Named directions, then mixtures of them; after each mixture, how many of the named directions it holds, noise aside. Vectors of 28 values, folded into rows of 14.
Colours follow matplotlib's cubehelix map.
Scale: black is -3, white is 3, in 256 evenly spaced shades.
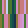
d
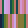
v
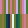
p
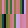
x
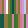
three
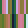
one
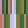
one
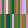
three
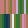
two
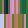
three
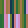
three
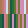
three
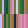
two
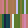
two
